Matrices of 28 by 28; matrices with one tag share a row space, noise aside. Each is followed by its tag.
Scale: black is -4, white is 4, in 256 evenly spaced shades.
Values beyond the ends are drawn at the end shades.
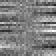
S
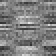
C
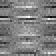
C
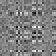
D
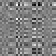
D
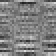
C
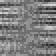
S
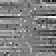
S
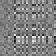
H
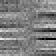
S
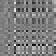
H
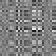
D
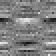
C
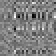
H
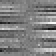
S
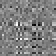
D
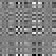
D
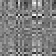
D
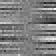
S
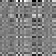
D
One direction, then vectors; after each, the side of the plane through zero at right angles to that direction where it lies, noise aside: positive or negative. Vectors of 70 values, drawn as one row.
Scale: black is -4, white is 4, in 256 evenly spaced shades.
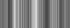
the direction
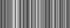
positive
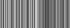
positive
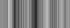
negative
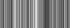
positive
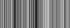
negative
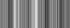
positive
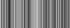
positive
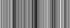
negative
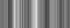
positive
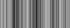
negative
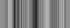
negative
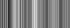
positive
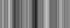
negative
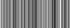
negative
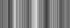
positive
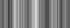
positive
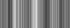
positive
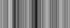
negative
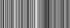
positive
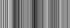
negative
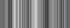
positive
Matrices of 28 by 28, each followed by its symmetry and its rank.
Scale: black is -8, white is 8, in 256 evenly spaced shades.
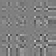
antisymmetric, rank two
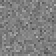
neither, full rank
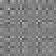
symmetric, rank two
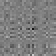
neither, rank three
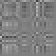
antisymmetric, rank two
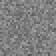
neither, full rank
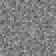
neither, full rank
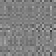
neither, rank three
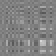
symmetric, rank two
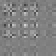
symmetric, rank two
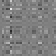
neither, rank two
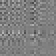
antisymmetric, rank two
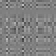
neither, rank two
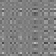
neither, rank two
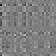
neither, rank three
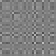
symmetric, rank two
